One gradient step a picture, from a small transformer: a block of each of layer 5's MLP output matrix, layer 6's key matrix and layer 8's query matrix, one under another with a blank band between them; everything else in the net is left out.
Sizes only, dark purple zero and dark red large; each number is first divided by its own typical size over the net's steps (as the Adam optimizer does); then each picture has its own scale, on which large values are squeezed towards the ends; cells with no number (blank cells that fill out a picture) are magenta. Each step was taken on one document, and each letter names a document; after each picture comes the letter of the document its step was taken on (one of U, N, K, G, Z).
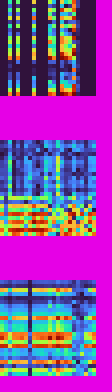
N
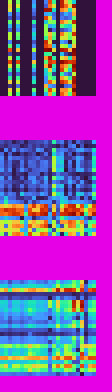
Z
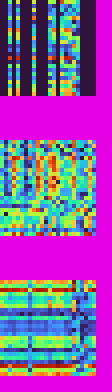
N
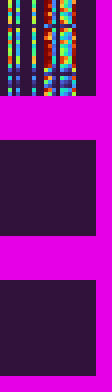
Z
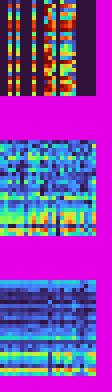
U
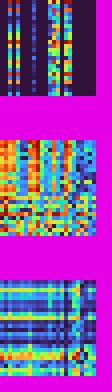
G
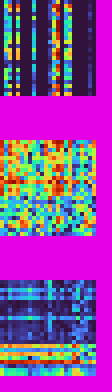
G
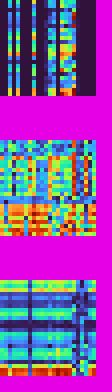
N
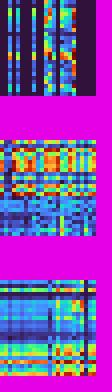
Z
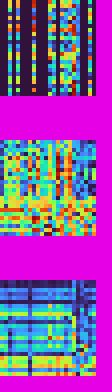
N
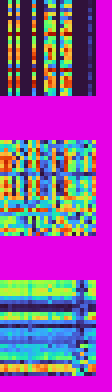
U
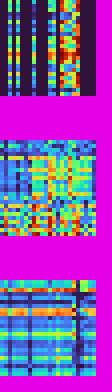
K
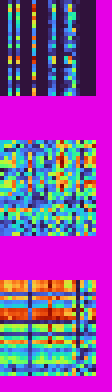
N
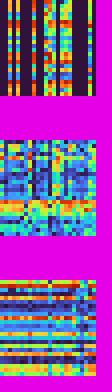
U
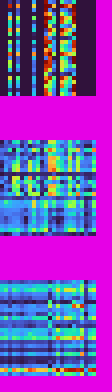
Z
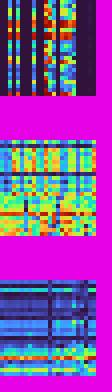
U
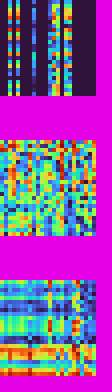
G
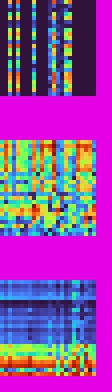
G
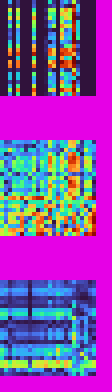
N
